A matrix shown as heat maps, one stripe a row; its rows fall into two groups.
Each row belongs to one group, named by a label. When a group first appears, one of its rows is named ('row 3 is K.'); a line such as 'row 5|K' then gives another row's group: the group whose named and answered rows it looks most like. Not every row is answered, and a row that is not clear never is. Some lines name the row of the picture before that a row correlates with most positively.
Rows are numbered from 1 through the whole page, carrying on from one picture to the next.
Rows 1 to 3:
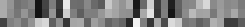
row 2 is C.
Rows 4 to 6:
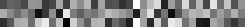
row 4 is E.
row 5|C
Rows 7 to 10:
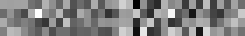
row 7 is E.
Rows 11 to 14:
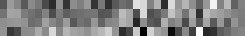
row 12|E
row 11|E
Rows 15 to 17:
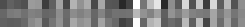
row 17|E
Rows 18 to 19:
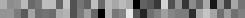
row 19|C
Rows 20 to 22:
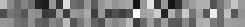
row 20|C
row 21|E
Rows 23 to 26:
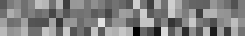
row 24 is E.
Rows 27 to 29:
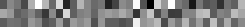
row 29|E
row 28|C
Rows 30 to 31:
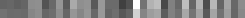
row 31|E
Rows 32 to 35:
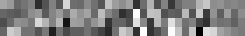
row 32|C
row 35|E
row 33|E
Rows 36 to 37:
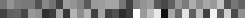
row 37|E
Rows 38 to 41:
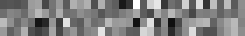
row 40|C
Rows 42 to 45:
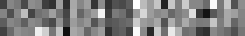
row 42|E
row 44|E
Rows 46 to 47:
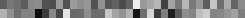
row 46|E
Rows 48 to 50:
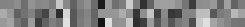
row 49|C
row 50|C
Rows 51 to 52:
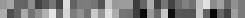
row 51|C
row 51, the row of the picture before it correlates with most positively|50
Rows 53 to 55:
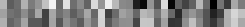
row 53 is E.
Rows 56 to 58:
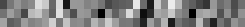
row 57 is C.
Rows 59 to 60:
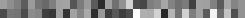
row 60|E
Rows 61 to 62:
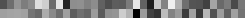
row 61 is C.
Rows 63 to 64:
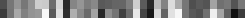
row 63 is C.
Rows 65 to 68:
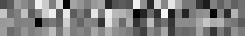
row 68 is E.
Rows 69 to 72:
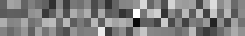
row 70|E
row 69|E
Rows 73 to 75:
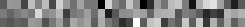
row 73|C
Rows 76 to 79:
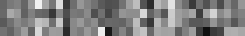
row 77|E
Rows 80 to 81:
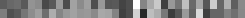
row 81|E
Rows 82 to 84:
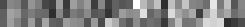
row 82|E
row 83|E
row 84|C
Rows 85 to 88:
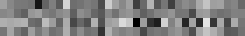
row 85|C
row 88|C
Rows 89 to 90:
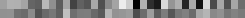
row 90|C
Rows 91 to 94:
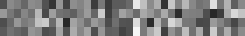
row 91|E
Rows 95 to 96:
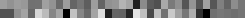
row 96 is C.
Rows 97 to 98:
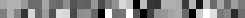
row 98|C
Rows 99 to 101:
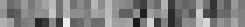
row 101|C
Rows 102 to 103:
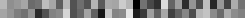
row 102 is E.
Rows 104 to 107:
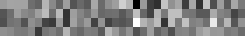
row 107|C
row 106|E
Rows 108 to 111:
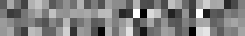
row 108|C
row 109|E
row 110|C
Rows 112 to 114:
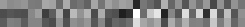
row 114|E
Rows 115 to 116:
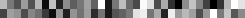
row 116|E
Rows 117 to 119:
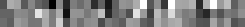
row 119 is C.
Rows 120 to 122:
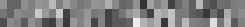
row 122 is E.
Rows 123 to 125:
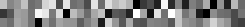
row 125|C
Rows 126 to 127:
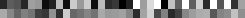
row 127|C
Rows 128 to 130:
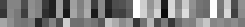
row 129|E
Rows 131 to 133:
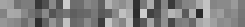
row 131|C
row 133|C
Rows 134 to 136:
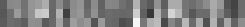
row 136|E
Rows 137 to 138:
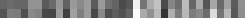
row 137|E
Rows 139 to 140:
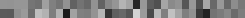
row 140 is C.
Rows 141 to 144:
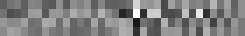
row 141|E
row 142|E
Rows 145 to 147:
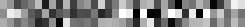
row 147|C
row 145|C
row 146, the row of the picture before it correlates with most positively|144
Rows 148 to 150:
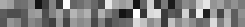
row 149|E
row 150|E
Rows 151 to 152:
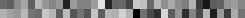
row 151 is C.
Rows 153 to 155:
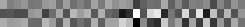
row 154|E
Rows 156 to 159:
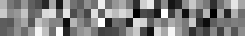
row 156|C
